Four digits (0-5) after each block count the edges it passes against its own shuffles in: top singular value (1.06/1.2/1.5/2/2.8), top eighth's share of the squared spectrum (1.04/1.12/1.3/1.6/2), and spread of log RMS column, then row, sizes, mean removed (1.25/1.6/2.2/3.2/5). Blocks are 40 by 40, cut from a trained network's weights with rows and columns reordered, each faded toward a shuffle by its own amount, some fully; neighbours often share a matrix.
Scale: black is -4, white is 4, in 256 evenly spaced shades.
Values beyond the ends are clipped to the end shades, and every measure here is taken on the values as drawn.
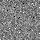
0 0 0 0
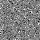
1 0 0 0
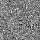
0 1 0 0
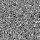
2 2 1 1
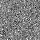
0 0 0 0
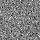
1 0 0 0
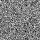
1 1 0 0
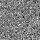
0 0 0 0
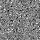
1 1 0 1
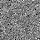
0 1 0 0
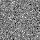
0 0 0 0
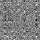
3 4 2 1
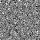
2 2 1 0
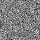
1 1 0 0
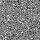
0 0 0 0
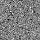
2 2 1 0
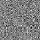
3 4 2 2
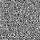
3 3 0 1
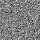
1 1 0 0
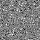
2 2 0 1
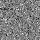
2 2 0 1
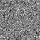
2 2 0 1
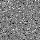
1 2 0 0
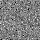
0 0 0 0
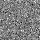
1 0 0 0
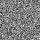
0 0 0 0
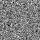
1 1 0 0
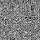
3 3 1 1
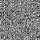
2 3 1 1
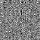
2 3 1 1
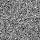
0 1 0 0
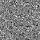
2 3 1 1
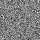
1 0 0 0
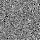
1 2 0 0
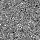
0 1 0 0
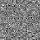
2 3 1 1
